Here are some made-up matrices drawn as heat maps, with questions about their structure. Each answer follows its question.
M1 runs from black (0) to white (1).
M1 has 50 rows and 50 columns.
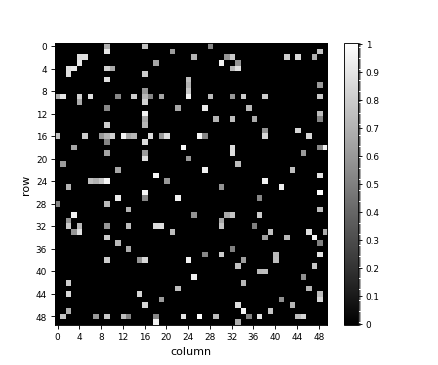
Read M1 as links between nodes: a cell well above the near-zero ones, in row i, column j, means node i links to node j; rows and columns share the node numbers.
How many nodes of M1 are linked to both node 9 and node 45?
2
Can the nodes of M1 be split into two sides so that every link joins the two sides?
no
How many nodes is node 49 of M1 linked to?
2
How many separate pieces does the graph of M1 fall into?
1
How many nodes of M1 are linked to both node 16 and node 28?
2
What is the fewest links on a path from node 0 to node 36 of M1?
3
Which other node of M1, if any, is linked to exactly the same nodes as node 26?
node 12
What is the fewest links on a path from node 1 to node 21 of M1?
1
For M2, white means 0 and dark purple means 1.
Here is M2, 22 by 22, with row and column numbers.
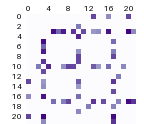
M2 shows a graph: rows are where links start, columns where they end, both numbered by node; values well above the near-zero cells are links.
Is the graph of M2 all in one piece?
no
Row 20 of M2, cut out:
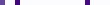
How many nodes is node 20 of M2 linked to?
3
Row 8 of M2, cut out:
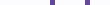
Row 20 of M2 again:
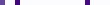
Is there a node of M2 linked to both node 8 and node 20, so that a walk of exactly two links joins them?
yes
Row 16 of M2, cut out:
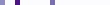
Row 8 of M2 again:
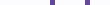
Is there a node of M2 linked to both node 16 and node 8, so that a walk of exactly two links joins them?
yes
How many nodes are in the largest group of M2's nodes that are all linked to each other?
2
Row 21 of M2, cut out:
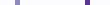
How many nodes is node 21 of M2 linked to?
2
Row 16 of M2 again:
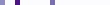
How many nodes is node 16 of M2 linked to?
3
